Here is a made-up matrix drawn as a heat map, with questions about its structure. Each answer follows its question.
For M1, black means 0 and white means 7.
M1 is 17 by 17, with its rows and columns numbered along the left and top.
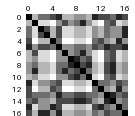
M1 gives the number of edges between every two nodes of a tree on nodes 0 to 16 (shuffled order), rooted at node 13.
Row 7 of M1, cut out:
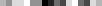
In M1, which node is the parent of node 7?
8
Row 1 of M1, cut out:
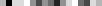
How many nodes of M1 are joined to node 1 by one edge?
1
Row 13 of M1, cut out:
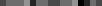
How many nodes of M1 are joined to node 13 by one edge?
2
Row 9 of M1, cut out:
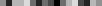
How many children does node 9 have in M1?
2
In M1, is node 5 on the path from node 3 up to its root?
yes
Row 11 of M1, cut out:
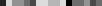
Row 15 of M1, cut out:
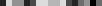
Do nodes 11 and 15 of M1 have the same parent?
yes
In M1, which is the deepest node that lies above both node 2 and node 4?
5
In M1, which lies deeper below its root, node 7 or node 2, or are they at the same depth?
the same depth
